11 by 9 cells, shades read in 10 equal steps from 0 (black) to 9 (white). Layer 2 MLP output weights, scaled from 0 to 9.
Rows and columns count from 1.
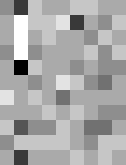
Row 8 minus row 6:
0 0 1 1 -2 0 1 1 -1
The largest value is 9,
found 3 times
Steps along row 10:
up same same same down down up same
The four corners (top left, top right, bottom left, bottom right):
5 6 6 6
